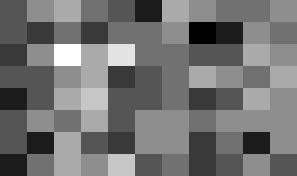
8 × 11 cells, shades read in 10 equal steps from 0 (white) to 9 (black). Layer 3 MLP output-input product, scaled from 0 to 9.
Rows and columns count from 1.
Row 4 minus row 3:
-1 2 4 0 6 1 0 -3 -2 2 -1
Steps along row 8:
down down up down up down up down down up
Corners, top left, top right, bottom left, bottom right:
6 4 8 6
